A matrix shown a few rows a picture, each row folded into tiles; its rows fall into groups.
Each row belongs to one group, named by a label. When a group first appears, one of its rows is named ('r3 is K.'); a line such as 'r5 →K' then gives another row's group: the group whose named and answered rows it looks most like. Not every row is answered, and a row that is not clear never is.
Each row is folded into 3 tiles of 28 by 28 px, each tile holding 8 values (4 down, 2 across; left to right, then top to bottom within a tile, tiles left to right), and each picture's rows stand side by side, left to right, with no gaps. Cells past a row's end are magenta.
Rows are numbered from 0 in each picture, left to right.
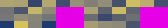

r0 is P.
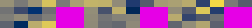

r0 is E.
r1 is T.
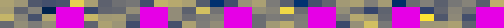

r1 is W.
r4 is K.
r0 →T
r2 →T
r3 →T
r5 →W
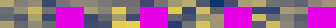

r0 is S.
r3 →W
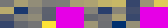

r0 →E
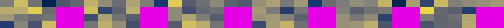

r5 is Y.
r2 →K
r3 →K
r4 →K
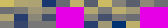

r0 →S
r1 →Y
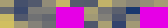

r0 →W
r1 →Y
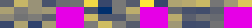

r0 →Y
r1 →W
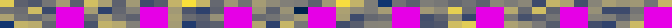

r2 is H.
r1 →K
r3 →T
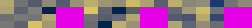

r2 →S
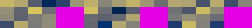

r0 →T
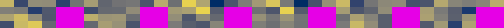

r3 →T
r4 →K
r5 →Y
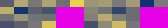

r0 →E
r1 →K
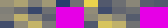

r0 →K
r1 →K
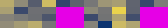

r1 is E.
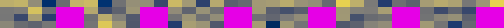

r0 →S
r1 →K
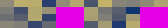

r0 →S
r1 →Y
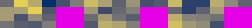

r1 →K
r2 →W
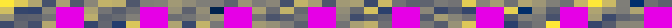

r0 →H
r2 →T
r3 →P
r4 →P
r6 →E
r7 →H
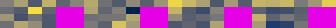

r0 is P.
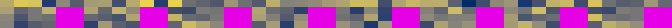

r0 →H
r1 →P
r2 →W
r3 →Y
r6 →P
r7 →W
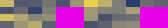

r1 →H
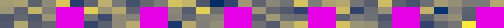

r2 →T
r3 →E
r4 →K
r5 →E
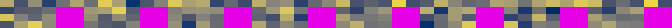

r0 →W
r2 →H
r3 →S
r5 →E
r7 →W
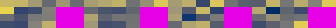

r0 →H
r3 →E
